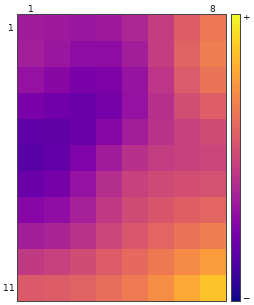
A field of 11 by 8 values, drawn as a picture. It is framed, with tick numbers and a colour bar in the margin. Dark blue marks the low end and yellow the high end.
There is an overall slope up to the bottom right. The middle left is the ninth with the lowest average. The ninth with the highest average is the bottom right. No regular stripes run through it.
